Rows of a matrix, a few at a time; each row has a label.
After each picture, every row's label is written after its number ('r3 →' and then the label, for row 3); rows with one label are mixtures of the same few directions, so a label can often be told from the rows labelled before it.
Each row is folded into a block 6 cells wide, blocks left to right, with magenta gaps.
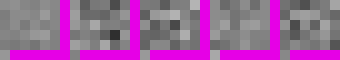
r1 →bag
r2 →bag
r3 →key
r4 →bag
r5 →key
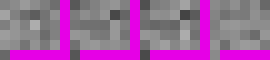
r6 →key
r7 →bag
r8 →bag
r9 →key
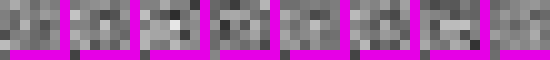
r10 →bag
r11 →key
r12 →key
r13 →key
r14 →key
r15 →key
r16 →key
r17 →bag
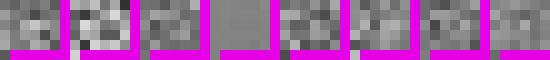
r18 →key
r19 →key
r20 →key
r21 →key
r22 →key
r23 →bag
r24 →key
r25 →key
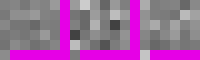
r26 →key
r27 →bag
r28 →bag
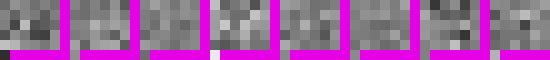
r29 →bag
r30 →key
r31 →bag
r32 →bag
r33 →bag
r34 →key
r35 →bag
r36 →key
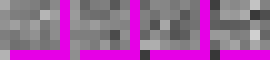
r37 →bag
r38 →bag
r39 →bag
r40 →bag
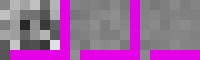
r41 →key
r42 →key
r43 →bag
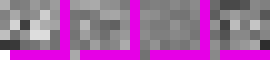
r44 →bag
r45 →key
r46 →key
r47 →key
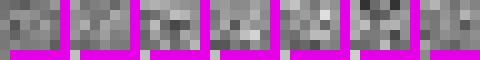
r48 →key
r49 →bag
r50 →key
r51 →bag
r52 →bag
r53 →bag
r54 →bag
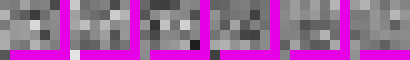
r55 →key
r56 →bag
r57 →key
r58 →bag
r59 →key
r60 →bag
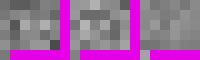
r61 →key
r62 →key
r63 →bag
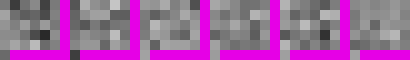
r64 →bag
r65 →bag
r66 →key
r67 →bag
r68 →bag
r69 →bag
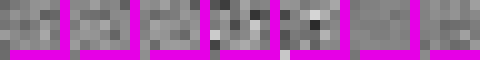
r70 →bag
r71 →key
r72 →key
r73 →bag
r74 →key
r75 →bag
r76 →key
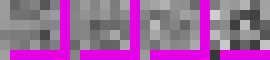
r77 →bag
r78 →key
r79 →key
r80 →key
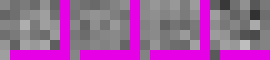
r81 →key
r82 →key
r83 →key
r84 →bag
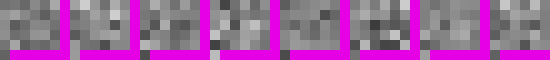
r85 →key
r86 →bag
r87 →bag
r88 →bag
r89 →bag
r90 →key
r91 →bag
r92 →bag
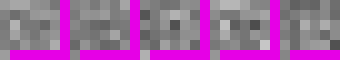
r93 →key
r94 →key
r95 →key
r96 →key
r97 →key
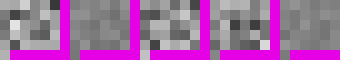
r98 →key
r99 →key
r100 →key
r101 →key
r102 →bag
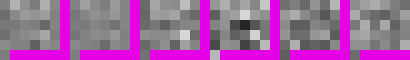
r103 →bag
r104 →bag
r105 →bag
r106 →key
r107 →key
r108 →key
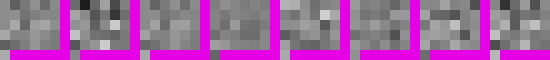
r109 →bag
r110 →bag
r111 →bag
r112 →bag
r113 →bag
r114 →bag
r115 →key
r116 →bag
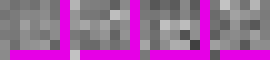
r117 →key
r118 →bag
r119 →key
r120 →bag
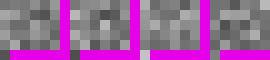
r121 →key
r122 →key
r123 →bag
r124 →key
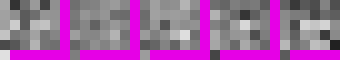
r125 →bag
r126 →bag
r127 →bag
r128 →key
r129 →key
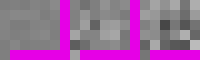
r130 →key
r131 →bag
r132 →key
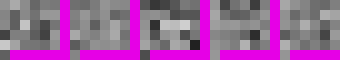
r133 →bag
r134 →bag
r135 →key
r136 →bag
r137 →bag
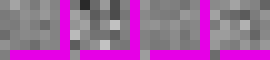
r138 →bag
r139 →bag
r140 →bag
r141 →key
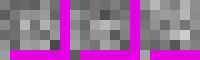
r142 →key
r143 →key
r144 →bag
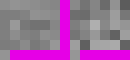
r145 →key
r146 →key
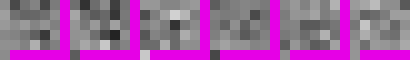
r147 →bag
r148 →bag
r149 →key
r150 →bag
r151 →key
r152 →key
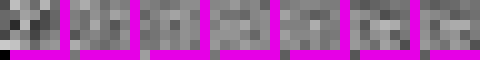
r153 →bag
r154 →bag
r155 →key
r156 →key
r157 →key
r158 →key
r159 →key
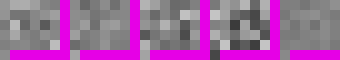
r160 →key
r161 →bag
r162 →bag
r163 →key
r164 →key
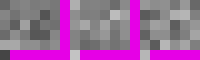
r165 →bag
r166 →bag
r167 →key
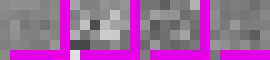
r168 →key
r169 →bag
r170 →key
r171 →bag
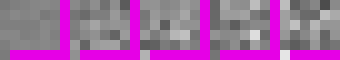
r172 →bag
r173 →key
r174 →bag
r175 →bag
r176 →bag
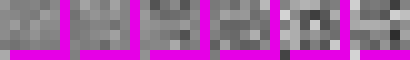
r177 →bag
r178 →bag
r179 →bag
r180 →key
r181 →key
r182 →bag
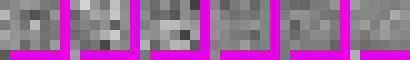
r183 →key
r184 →bag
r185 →key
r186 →bag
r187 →key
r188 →bag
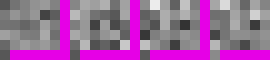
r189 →bag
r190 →key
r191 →bag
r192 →bag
